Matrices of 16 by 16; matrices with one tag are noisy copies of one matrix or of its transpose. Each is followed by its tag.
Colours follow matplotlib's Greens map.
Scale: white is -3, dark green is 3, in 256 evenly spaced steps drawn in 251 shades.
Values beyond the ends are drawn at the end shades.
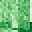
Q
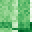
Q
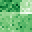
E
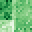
E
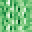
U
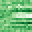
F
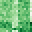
Q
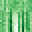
F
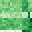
Q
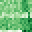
Q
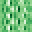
U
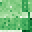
Q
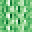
U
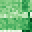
Q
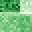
E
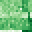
Q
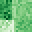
E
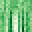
F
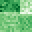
E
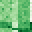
Q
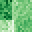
E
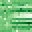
F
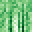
F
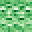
U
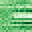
F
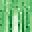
F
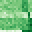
Q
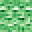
U
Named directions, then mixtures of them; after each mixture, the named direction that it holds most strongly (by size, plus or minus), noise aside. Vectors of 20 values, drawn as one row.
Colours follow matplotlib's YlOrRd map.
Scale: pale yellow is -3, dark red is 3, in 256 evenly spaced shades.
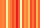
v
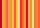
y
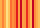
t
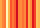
t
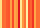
y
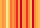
t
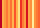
y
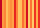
y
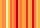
t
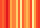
t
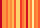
y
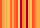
t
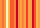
t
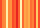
v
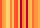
t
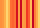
t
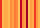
y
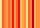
y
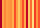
y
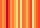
t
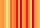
t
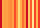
y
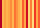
y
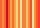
t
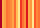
y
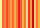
y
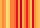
t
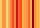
t
